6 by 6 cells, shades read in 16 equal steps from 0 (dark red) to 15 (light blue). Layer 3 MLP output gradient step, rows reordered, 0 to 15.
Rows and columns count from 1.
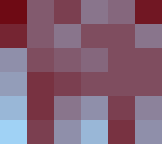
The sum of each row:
26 34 38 33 47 55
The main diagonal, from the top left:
0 6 6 5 4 10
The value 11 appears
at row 4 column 1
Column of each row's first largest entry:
4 3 1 1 1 1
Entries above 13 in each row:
0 0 0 0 0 1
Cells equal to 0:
1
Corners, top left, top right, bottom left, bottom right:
0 1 15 10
